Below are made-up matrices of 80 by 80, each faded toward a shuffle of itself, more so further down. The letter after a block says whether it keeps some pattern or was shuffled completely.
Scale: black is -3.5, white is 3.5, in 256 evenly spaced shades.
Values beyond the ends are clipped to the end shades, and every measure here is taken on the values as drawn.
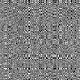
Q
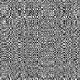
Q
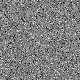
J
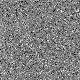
J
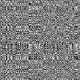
Q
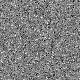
J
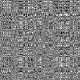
Q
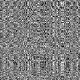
Q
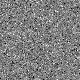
J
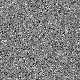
J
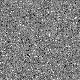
J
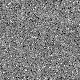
J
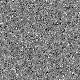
J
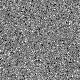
J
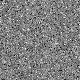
J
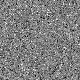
J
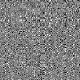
Q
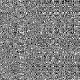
Q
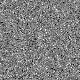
J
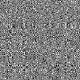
Q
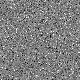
J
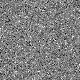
J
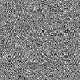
Q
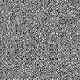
Q
